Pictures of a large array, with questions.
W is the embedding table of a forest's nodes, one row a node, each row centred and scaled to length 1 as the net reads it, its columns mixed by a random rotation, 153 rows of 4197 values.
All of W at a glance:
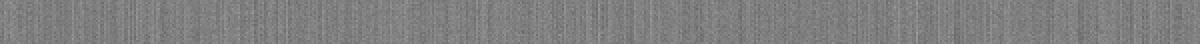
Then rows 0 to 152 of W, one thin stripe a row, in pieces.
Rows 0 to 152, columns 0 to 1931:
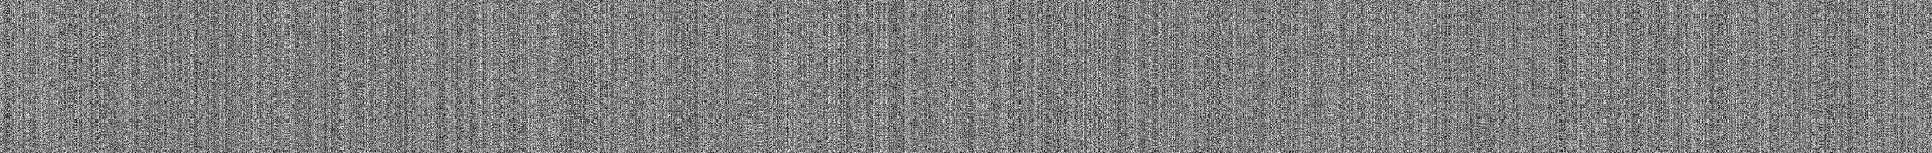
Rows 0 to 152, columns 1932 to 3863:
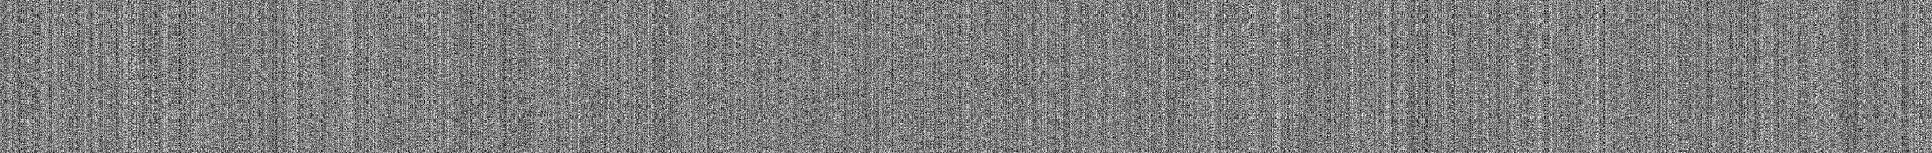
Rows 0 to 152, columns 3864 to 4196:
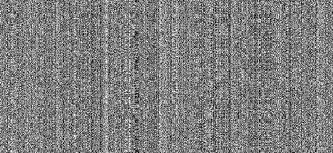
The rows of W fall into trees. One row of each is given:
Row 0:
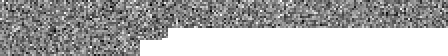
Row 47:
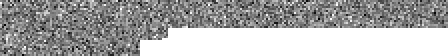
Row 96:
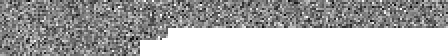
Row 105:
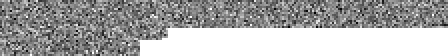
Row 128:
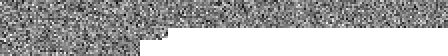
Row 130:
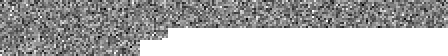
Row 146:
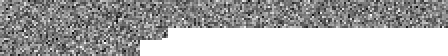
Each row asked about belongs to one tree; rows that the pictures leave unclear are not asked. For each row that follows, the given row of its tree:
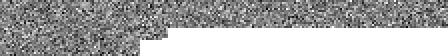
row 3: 105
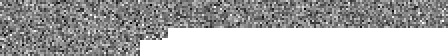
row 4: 128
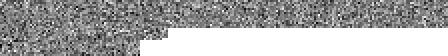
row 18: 128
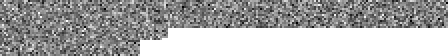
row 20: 130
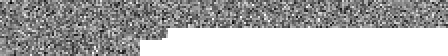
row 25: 105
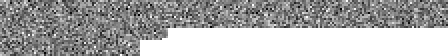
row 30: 105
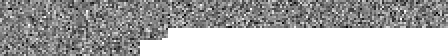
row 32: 96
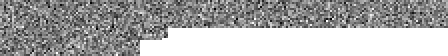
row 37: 146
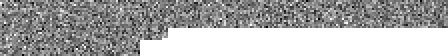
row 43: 47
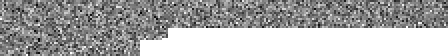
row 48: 0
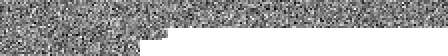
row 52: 105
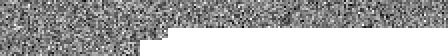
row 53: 0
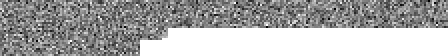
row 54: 47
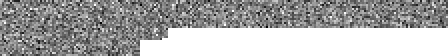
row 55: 47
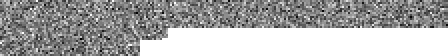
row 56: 105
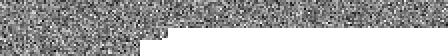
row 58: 128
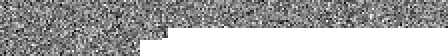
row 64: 146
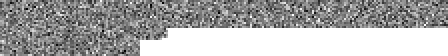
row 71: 105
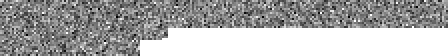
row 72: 146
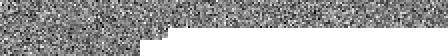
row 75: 47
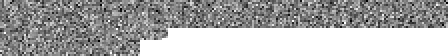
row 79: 130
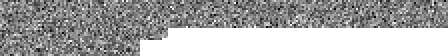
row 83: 47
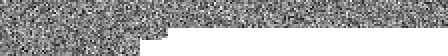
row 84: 105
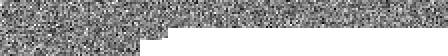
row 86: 47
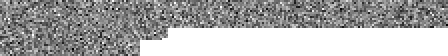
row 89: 105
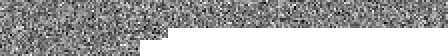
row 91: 0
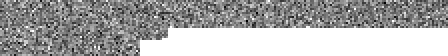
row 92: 105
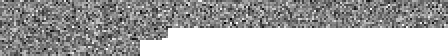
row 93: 0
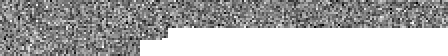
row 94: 96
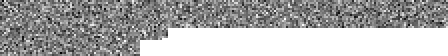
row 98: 130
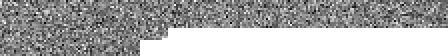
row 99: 47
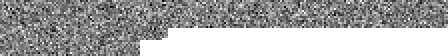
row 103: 0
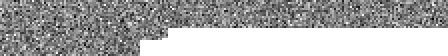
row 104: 47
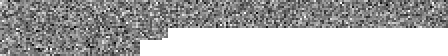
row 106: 47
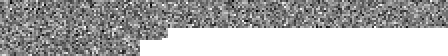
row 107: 105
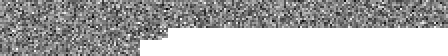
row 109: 0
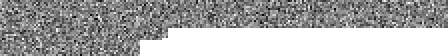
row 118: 47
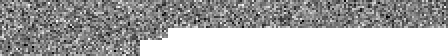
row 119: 0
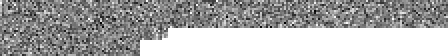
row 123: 47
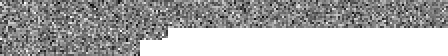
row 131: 128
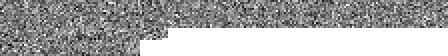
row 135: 128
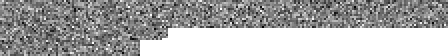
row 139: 0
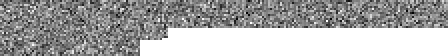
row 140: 146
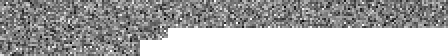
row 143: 0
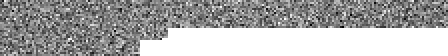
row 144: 130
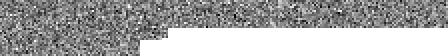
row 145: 0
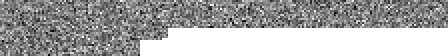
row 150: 0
